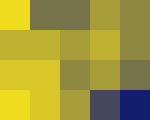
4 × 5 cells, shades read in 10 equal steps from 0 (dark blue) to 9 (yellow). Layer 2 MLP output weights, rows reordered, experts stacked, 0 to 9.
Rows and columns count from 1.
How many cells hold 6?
4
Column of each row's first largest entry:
1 1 1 1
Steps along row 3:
same down up down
